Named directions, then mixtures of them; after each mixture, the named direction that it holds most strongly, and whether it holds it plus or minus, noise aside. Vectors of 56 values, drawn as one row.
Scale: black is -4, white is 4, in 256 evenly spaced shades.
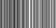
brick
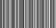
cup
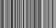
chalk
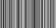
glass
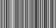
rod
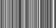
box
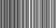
brick, plus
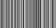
chalk, plus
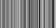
box, minus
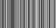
rod, minus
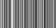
cup, minus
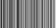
glass, plus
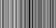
brick, minus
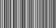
chalk, minus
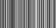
rod, minus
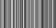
chalk, minus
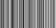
cup, plus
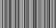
cup, minus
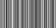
rod, plus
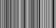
box, minus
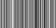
rod, plus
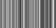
box, plus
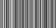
rod, plus
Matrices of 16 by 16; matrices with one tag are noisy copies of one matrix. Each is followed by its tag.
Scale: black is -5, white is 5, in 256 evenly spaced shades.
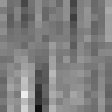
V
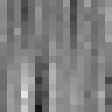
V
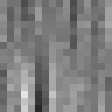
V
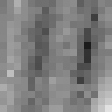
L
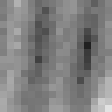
L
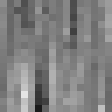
V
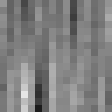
V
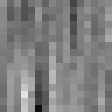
V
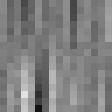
V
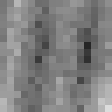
L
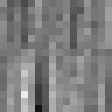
V
